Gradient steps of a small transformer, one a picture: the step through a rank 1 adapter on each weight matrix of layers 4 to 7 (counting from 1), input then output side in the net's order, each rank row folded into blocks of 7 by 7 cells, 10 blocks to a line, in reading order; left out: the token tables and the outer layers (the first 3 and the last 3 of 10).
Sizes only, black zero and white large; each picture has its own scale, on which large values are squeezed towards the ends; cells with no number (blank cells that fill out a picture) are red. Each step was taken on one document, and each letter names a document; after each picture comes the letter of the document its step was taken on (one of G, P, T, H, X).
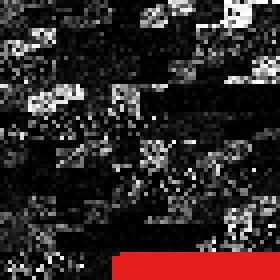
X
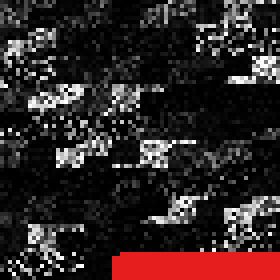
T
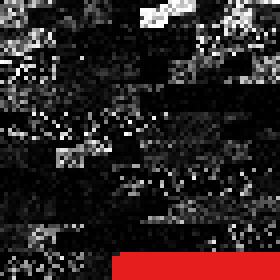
X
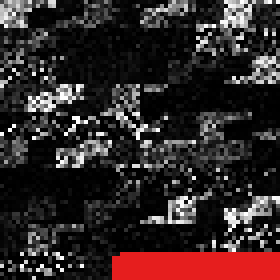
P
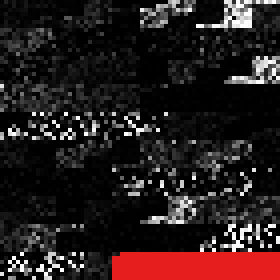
X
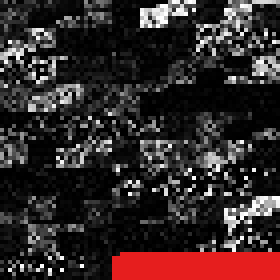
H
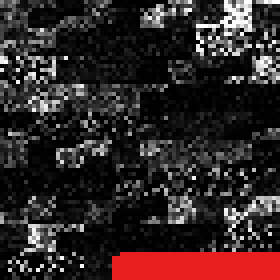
H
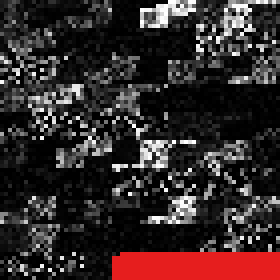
H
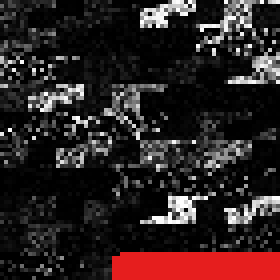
P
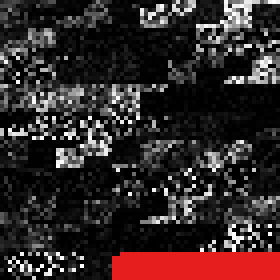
H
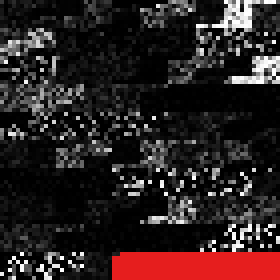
X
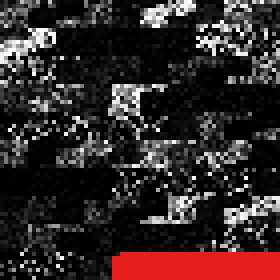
P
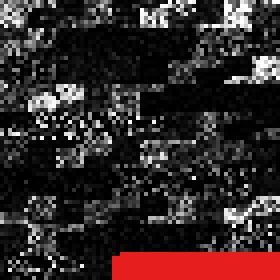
H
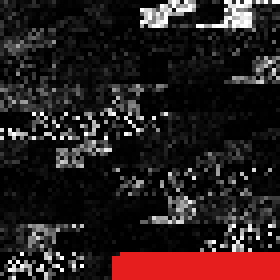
X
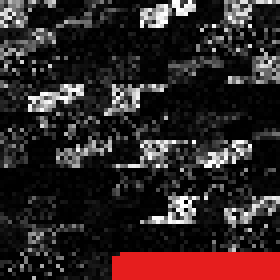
P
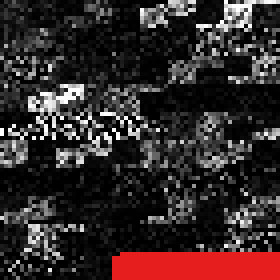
T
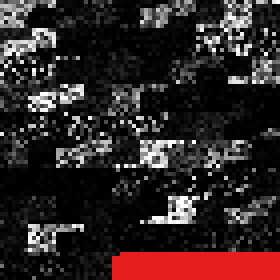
P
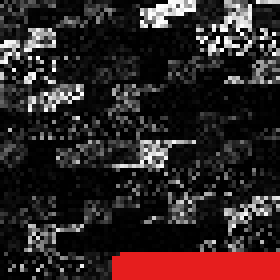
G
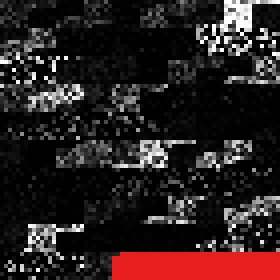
G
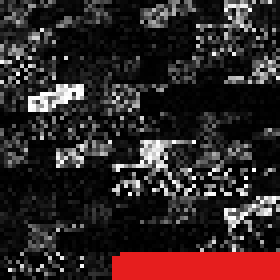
H
